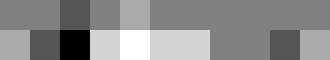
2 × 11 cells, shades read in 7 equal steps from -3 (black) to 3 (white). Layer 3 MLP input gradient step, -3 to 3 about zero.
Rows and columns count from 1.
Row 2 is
1 -1 -3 2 3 2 2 0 0 -1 1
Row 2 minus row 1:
1 -1 -2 2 2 2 2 0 0 -1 1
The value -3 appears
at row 2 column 3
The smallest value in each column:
0 -1 -3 0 1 0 0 0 0 -1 0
